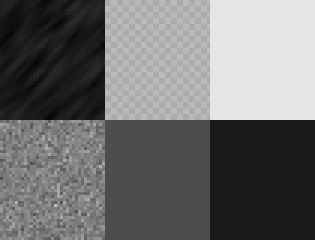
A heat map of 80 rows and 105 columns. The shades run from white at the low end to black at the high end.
The table splits into 2 rows of 3 panels. Panel 1,1: very high, slanting up to the right, faint in contrast. Panel 1,2: low, checkered, faint in contrast. Panel 1,3: very low, flat. Panel 2,1: middling, fine-grained. Panel 2,2: high, flat. Panel 2,3: very high, flat.
